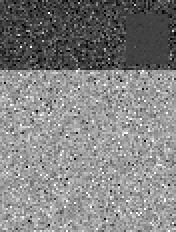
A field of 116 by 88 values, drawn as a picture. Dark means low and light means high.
Stripes: none. Odd patch: calmer, in the top right. Calmest part: top right. Seam: horizontal, 30% of the way down, the bottom part higher.
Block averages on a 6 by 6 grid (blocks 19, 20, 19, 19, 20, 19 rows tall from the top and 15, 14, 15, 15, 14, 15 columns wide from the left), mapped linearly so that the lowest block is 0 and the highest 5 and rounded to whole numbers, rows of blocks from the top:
0 0 0 0 0 0 / 1 1 1 1 1 1 / 5 5 5 5 5 5 / 5 5 5 5 5 5 / 5 5 5 5 5 5 / 5 5 5 5 5 5
